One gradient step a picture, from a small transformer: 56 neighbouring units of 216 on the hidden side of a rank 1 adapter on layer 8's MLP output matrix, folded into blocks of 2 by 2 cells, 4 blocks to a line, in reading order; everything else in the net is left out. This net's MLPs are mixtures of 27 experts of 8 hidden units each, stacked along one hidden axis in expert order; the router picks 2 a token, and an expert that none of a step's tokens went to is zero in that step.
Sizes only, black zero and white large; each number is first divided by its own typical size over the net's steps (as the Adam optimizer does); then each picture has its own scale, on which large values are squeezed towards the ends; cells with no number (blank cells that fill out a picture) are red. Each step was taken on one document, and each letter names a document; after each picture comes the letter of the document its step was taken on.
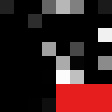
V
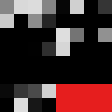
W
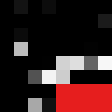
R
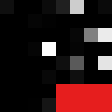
V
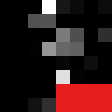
V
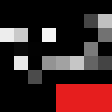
R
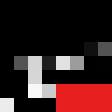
R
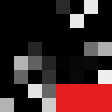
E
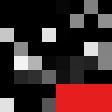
E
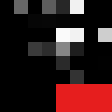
V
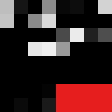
W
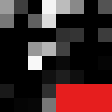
W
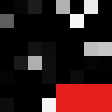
E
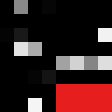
R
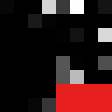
V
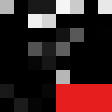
W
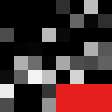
E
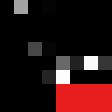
R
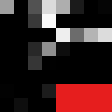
W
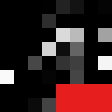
V
